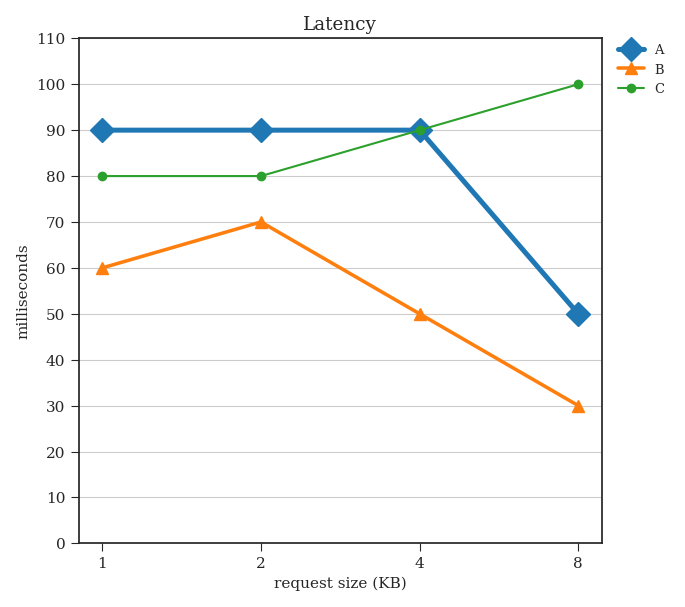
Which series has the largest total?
C
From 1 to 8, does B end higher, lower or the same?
lower
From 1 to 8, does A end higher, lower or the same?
lower
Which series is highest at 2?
A
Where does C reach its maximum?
8
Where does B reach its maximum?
2
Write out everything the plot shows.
Title: Latency
x-axis: request size (KB), ticks 1 2 4 8
y-axis: milliseconds, ticks 0 10 20 30 40 50 60 70 80 90 100 110
Legend: A, B, C
Values:
A: 90 90 90 50
B: 60 70 50 30
C: 80 80 90 100
